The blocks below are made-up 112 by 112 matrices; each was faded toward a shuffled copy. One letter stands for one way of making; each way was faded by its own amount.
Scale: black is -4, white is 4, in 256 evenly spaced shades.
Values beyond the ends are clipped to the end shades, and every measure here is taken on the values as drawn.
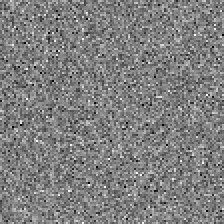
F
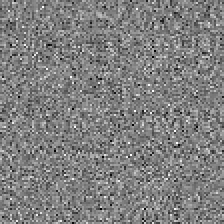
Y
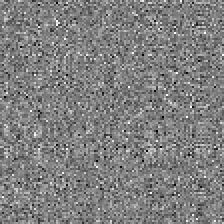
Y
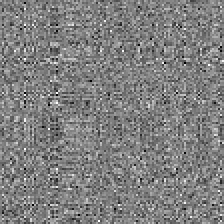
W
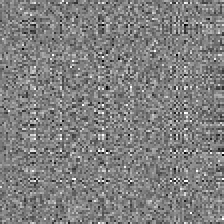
W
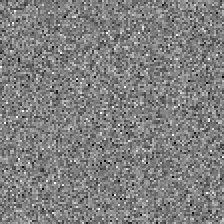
F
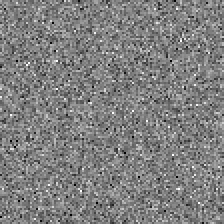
F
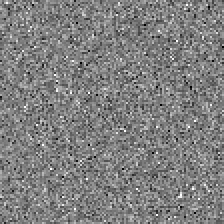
F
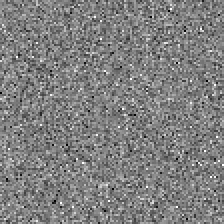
F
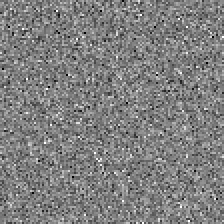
F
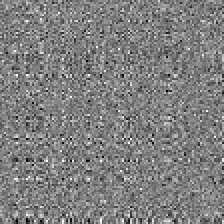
W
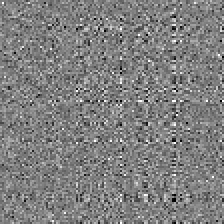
W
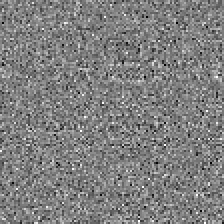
Y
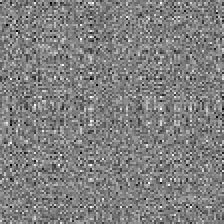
W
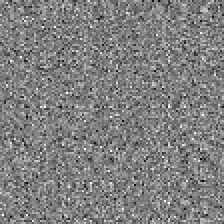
Y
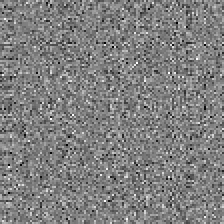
Y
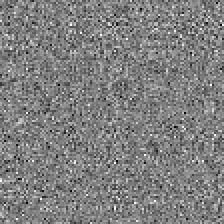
Y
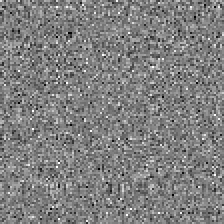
Y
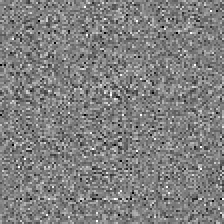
Y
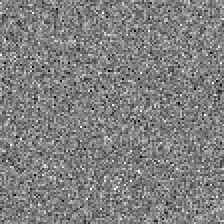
F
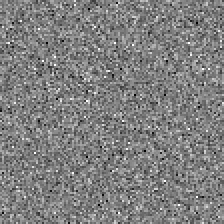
F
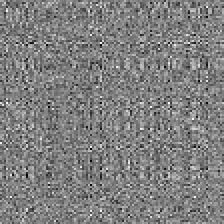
W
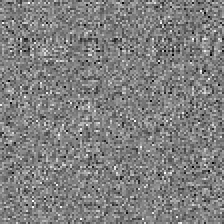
Y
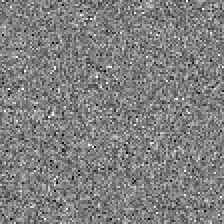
F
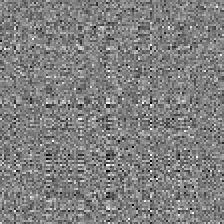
W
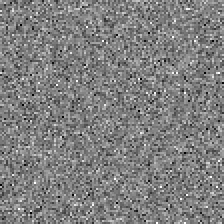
F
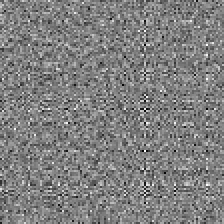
W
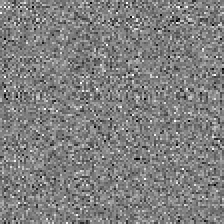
Y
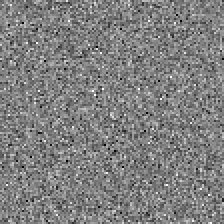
F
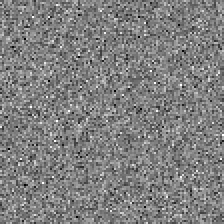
F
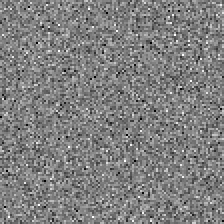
F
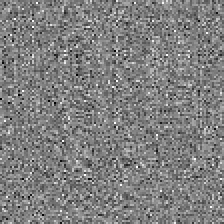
Y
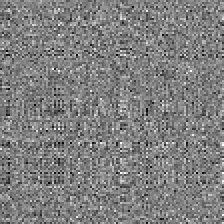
W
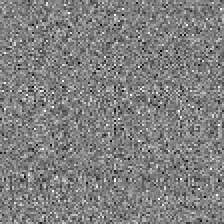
Y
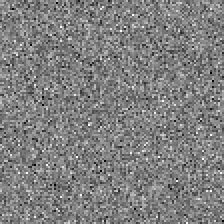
F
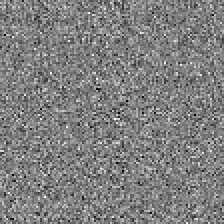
Y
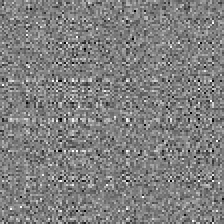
W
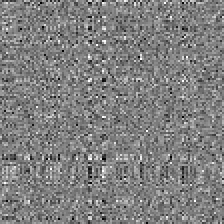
W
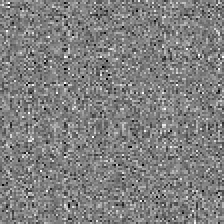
Y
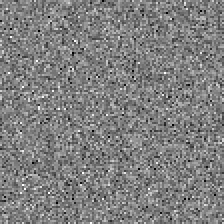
F
